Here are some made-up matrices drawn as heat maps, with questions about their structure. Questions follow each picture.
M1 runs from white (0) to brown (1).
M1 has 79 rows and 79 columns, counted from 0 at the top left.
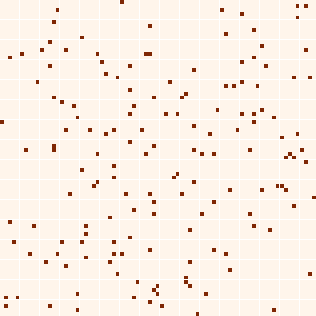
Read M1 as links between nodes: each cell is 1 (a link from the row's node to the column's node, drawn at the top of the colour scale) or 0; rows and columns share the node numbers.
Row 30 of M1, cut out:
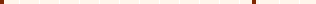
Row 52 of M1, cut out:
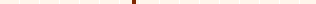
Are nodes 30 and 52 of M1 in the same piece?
yes
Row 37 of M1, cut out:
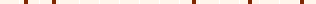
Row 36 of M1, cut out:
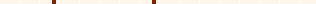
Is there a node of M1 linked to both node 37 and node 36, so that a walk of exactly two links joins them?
yes
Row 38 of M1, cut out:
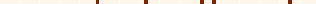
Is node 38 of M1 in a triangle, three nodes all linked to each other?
yes
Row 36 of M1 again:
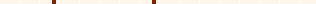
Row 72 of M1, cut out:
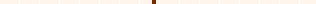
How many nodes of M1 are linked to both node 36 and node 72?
1
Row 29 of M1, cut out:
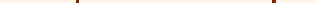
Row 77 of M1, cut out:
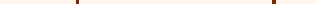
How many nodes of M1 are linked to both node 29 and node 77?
2
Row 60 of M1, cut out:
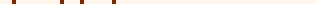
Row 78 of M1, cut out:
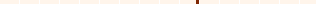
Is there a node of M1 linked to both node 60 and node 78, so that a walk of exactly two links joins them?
no
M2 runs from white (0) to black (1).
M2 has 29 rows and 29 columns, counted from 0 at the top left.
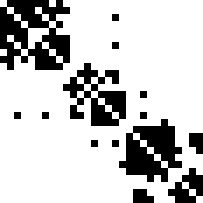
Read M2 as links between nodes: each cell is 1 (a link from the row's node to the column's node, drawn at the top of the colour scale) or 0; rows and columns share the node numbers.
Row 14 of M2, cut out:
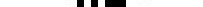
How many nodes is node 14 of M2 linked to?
5
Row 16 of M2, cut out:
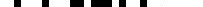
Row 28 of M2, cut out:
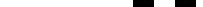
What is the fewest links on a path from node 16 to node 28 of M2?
2
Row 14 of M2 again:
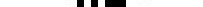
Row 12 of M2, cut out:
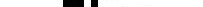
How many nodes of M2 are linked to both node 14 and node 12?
2
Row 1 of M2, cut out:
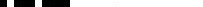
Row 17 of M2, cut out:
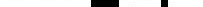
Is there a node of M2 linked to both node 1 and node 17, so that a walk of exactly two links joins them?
no
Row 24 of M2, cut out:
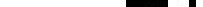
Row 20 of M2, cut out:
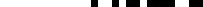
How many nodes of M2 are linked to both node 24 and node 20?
6
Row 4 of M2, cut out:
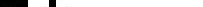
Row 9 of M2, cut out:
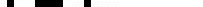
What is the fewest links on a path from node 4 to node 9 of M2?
2
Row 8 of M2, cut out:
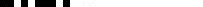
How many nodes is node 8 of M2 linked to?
7
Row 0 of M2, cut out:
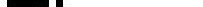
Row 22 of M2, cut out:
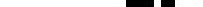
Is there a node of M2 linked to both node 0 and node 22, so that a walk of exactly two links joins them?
no
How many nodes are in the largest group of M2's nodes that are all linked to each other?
7
